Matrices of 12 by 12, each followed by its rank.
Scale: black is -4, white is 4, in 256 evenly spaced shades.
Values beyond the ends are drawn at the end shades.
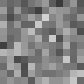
full rank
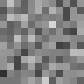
full rank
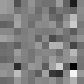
two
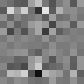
two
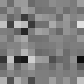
two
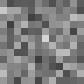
full rank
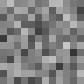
full rank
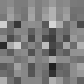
two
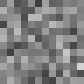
full rank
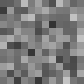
full rank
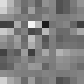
two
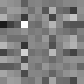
two
